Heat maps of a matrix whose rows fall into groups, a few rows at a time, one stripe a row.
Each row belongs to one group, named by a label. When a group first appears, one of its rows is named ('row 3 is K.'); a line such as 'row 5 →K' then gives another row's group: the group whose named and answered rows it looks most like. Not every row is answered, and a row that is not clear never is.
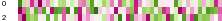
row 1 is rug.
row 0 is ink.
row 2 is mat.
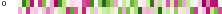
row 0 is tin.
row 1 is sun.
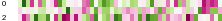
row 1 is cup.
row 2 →mat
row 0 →tin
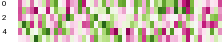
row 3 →tin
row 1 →sun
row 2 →rug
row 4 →cup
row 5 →mat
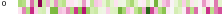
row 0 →tin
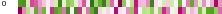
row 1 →rug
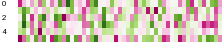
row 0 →rug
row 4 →tin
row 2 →sun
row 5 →rug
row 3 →tin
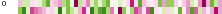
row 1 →ink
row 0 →cup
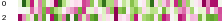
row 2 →rug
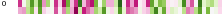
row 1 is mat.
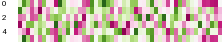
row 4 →mat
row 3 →cup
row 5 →tin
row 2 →sun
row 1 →ink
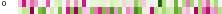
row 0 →sun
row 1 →sun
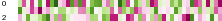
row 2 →cup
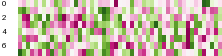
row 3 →mat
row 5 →sun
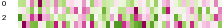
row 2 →ink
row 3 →mat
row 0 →tin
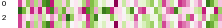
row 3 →rug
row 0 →rug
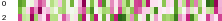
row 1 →ink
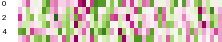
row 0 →mat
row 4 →ink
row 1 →cup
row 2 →cup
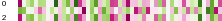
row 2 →cup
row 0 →cup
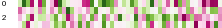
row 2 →sun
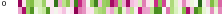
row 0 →cup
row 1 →mat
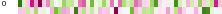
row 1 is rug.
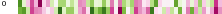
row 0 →ink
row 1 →ink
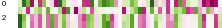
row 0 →tin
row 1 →mat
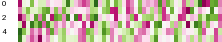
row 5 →ink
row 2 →rug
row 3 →mat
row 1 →cup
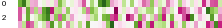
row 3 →sun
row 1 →rug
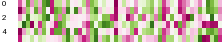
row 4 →rug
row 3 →tin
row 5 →cup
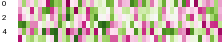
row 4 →sun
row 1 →rug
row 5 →cup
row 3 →tin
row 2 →rug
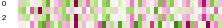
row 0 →cup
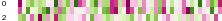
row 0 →cup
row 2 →tin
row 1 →cup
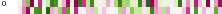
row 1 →mat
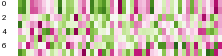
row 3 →ink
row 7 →ink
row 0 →ink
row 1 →ink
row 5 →tin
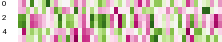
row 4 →mat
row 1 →rug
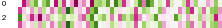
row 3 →rug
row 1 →rug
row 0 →mat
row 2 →ink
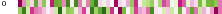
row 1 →ink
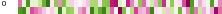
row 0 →cup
